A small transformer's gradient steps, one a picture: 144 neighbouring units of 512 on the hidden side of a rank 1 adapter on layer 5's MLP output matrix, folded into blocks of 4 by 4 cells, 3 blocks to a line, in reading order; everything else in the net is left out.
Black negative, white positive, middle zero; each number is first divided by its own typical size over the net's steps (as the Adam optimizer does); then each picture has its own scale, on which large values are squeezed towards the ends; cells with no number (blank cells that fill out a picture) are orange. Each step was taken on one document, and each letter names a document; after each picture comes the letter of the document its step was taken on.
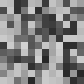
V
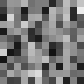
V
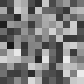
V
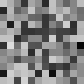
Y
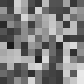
V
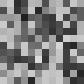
V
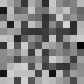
Y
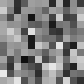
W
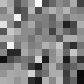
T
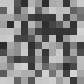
W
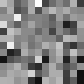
T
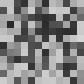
W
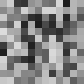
W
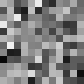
T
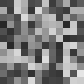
V
